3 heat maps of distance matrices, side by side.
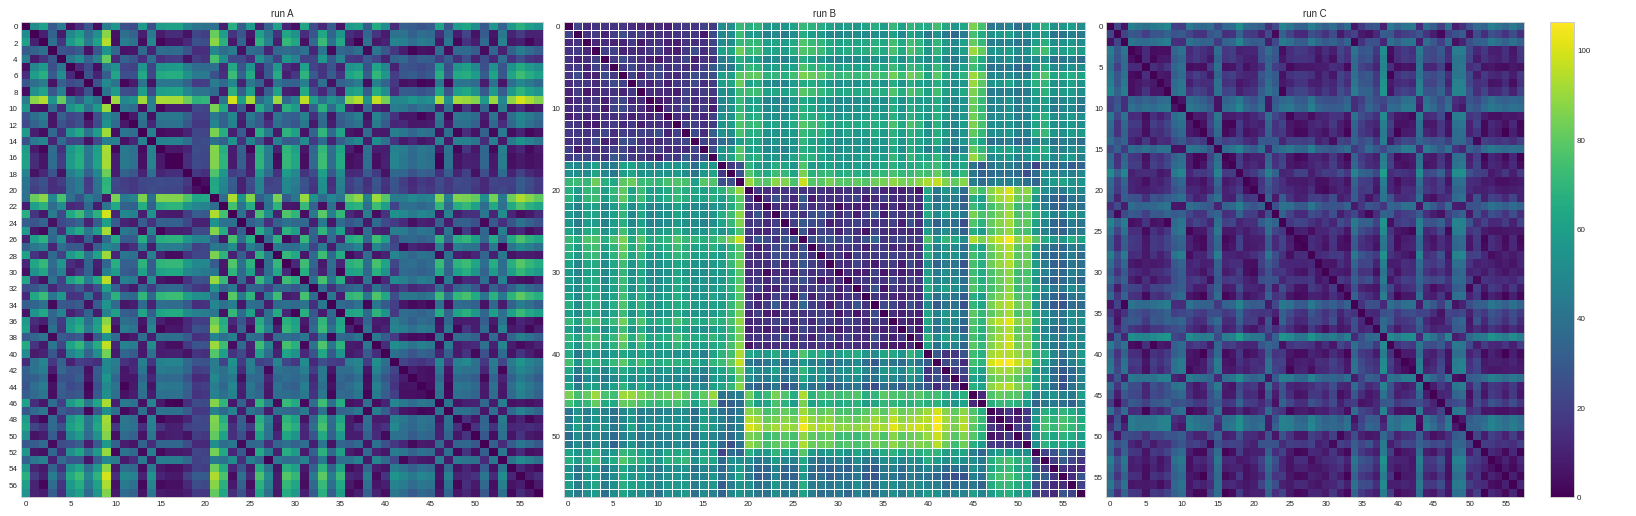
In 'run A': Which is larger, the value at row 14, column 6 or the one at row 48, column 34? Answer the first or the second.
the second
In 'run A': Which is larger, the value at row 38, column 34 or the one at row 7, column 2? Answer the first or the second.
the second
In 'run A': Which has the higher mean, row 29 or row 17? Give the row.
29
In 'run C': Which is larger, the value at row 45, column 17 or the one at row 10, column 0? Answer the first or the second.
the second
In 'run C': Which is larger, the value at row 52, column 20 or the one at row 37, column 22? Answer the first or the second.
the second
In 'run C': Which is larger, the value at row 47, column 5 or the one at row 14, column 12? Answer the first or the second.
the second
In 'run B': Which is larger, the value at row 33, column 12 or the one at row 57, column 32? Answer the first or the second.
the first
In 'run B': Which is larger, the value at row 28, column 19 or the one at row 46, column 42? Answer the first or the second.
the first
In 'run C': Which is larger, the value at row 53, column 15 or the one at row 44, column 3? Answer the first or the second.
the first
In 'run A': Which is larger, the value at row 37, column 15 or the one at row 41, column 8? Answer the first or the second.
the second
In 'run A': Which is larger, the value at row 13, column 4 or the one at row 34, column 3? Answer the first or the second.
the first
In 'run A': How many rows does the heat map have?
58
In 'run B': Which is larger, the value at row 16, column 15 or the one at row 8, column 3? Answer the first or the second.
the first
